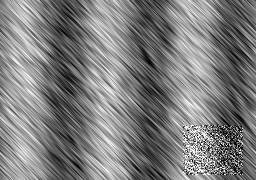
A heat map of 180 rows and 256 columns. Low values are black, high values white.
Odd patch: rougher, in the bottom right. Stripes: upright, repeating 3 times. Roughest part: bottom right.
